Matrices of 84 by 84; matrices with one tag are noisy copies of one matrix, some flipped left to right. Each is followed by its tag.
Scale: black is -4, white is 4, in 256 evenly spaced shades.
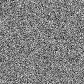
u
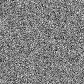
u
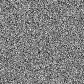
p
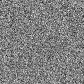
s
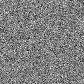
u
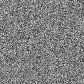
u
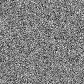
u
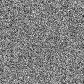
s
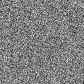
s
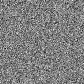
p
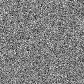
u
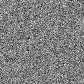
u
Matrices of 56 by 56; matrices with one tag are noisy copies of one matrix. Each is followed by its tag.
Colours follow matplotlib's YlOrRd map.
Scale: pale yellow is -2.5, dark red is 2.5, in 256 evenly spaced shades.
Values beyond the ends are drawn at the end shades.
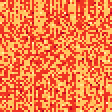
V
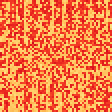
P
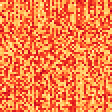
V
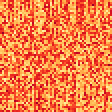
V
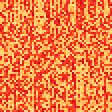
V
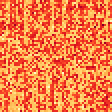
P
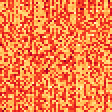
V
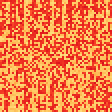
P
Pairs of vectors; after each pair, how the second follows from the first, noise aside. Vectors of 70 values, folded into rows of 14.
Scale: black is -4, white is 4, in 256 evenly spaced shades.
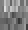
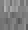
shrunk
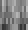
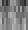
reversed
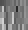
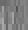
shrunk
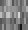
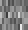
sign-scrambled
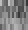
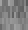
shrunk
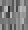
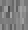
shrunk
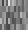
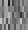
sign-scrambled
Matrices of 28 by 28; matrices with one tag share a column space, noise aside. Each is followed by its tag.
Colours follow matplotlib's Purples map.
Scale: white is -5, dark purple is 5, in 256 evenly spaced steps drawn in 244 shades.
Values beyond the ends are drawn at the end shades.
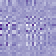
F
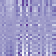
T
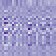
F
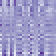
T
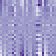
T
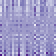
T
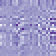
F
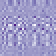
F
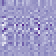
F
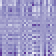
T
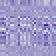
F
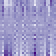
T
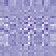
F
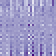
T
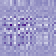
F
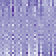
T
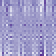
T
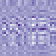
F
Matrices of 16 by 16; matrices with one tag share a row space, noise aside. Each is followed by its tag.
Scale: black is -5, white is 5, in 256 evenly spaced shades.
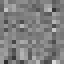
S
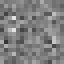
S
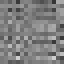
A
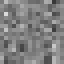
S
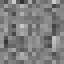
S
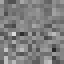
S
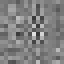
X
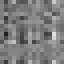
S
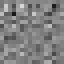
S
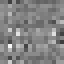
A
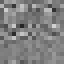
S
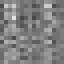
S
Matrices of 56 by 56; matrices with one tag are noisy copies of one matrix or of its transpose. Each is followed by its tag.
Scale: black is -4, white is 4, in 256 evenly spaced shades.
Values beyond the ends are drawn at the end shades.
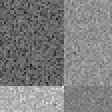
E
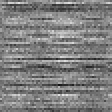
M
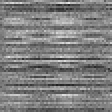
M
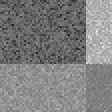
E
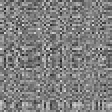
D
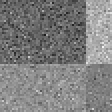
E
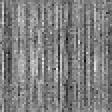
M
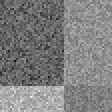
E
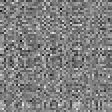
D
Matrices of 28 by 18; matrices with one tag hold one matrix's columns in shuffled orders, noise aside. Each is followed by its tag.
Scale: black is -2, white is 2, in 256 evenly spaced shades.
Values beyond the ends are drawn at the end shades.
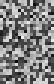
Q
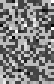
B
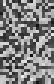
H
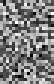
B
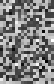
B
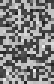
B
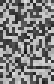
H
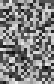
B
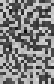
H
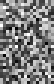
Q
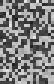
H
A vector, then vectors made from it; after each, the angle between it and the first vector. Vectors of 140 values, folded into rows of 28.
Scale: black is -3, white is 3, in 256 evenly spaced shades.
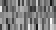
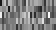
orthogonal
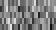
partly opposed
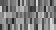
nearly parallel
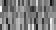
nearly parallel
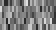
partly aligned
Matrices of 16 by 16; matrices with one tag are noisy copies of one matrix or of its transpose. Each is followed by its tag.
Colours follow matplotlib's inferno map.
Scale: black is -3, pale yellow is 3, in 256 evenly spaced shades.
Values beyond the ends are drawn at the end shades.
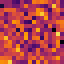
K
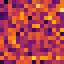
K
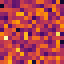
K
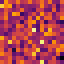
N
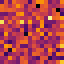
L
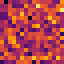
K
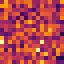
N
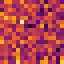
L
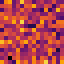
L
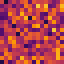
K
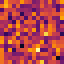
N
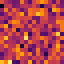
K
